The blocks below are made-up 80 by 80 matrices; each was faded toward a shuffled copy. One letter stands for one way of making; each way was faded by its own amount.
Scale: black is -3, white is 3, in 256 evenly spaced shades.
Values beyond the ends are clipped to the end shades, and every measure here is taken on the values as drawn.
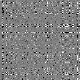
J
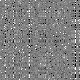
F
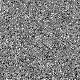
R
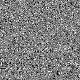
R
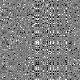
F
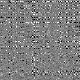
J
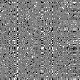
F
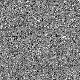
R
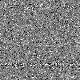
R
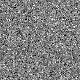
R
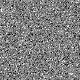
R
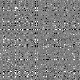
J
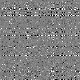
J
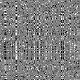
F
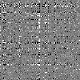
J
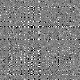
J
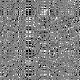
F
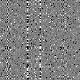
F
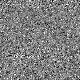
R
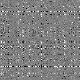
J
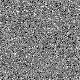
R
